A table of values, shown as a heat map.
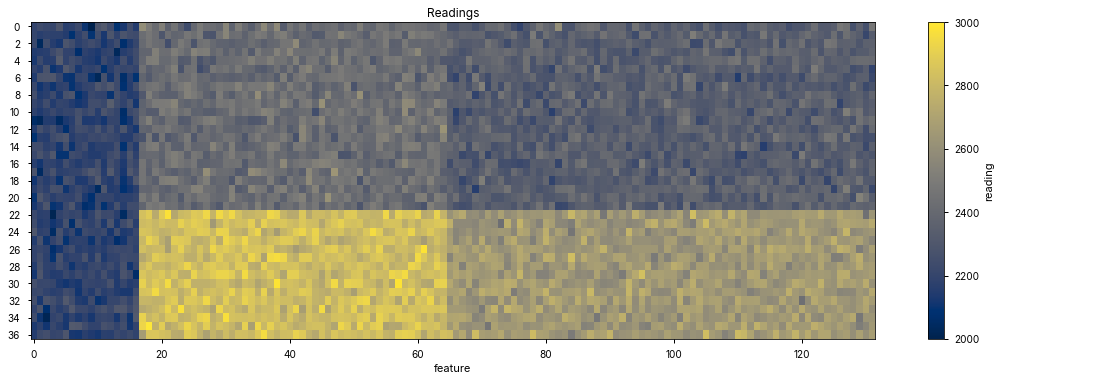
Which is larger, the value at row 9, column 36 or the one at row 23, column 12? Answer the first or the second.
the first
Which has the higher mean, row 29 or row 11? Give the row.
29
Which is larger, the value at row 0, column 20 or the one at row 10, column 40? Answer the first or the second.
the first
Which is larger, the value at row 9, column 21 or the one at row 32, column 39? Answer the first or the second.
the second
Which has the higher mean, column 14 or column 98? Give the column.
98
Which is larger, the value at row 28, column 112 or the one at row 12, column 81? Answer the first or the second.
the first
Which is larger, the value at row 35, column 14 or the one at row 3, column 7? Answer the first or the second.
the first
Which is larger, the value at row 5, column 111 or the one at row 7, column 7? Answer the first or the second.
the first
